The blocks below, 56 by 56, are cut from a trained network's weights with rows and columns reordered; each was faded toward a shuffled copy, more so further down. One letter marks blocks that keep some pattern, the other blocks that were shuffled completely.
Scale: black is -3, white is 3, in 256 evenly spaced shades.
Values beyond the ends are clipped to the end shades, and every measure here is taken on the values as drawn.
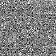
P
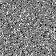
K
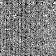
P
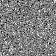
K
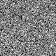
K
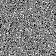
K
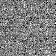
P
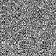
P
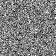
K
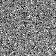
K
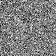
K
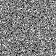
K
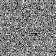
P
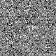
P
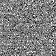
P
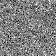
K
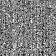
P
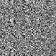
P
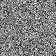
K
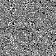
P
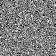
K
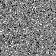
K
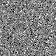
K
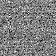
P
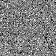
P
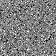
K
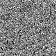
K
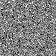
K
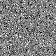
K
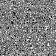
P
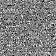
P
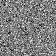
K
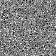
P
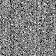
P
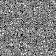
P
